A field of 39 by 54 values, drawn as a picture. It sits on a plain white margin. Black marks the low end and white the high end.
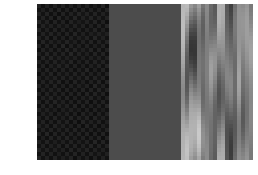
The table splits into one row of 3 panels. Panel 1,1: very low, checkered, faint in contrast. Panel 1,2: low, flat. Panel 1,3: middling, streaked downward, strong in contrast.
